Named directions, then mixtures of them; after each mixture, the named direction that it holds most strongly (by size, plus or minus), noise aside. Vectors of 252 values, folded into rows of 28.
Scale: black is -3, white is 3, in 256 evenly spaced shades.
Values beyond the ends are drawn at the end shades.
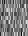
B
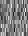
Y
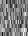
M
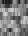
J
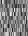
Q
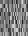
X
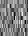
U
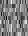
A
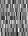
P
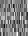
P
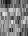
J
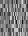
X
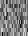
M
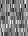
P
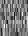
P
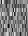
Q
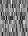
A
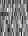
B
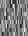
M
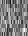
M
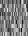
X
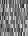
B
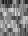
J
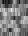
J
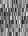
X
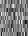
A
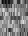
J
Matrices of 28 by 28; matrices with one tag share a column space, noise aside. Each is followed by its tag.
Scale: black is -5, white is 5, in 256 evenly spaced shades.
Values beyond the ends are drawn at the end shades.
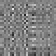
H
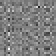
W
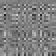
H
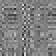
H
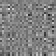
H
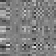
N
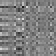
W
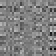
W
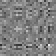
N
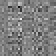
W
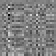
H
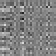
W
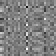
W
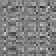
W
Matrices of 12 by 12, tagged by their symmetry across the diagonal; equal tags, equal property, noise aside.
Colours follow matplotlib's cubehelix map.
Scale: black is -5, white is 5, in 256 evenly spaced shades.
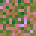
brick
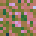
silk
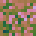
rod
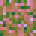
rod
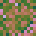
brick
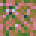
silk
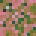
brick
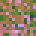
silk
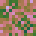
brick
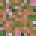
silk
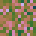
rod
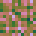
silk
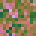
rod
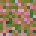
rod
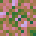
brick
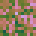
silk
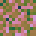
brick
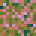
rod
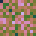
brick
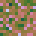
rod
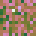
rod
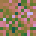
silk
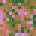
silk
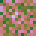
brick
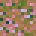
rod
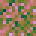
brick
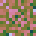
brick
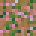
silk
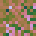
silk
